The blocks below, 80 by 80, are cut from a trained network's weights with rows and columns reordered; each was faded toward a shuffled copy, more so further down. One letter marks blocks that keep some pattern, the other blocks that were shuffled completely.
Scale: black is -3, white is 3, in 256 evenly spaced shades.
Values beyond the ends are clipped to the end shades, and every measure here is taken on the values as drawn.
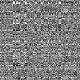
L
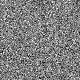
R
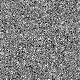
R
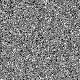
R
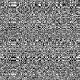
L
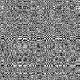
L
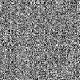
L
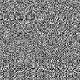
L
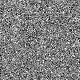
R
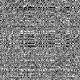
L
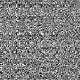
L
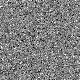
R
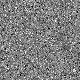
R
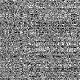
L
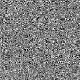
L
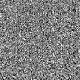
L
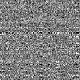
L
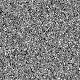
R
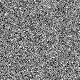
R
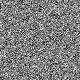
R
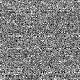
L
